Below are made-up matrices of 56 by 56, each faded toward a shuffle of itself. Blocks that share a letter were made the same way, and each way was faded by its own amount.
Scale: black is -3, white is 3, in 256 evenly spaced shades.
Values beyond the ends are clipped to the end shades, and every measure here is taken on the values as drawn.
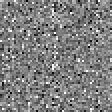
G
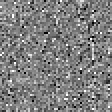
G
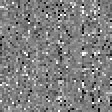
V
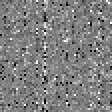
V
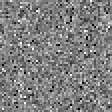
G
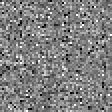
G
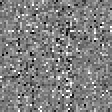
V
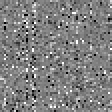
V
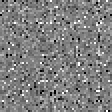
V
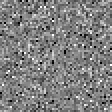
G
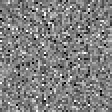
G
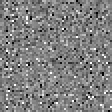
V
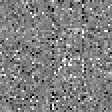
V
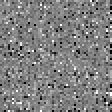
V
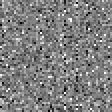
G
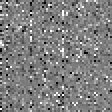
V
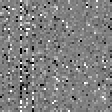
V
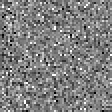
G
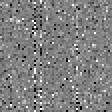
V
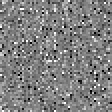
V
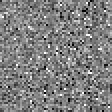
G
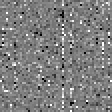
V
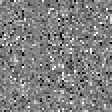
V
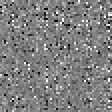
V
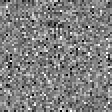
G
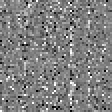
V
